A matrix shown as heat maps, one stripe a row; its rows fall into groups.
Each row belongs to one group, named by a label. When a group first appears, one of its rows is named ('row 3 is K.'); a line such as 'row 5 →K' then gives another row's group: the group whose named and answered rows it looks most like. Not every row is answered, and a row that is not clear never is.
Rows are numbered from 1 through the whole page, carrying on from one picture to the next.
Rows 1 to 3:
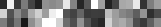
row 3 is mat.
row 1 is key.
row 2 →mat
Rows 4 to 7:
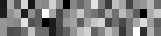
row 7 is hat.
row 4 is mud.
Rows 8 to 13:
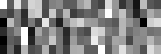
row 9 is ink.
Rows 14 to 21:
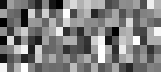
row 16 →ink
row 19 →mud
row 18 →key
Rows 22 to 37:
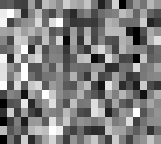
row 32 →mat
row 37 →mud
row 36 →mat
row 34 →key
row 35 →ink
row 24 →mat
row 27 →mud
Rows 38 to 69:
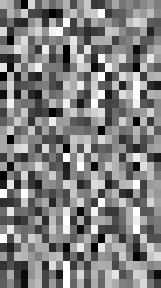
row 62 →ink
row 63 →key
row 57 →mud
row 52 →hat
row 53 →hat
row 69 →ink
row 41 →mat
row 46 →key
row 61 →key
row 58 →key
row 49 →key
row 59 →hat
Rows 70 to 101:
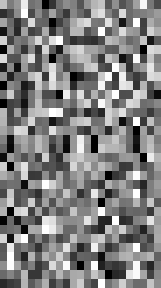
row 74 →mat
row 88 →hat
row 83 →hat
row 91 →key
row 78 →ink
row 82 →mat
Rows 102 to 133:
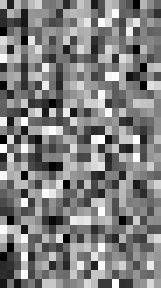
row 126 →hat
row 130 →mud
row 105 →ink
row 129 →hat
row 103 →ink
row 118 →hat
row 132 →mud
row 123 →mat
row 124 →mud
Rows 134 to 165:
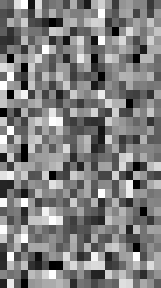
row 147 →mat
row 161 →ink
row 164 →mat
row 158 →mat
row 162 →key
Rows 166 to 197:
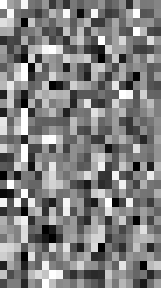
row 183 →mud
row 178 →mud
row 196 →mat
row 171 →mat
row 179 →hat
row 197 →mat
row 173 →mud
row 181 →mat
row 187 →mud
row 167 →key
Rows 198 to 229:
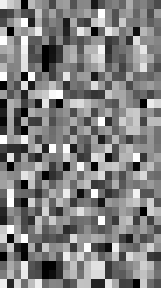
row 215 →key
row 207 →mud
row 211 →key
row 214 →ink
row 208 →mat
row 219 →key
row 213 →hat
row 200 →mud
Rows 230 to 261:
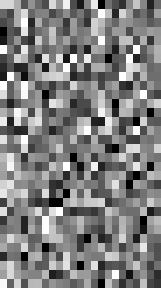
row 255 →mat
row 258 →ink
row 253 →mat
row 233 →mud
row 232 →mud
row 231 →mud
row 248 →key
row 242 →mud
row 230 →key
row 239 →hat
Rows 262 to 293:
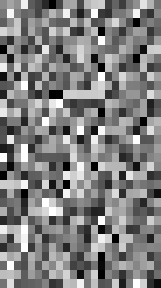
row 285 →mat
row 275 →mat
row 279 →hat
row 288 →mud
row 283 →ink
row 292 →key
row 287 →hat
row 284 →mat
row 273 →mat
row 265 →key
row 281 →ink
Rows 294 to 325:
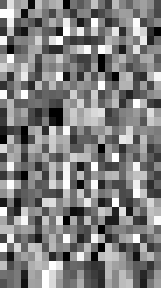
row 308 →ink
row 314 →key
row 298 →mat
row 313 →ink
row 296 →key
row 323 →mat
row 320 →key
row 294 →mud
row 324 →mat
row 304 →hat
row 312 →key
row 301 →hat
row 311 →ink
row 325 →mat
